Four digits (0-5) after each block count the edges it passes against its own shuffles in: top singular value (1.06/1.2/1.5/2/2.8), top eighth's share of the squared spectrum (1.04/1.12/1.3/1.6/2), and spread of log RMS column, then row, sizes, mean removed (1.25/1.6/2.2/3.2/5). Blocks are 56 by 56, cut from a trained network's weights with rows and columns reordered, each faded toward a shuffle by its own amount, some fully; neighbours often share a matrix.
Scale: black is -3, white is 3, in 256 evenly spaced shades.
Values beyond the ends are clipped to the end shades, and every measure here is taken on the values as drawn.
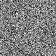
2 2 0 1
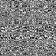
4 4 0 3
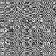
4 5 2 3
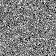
1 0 0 0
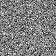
1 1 0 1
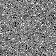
1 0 0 0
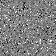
2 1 0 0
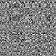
4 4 1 3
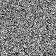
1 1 0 0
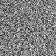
3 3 0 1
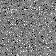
2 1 0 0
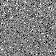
1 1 0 0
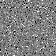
2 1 0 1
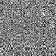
4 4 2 2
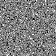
0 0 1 0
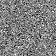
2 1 0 0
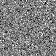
1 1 0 0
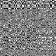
4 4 1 3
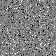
0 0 0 0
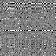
4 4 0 3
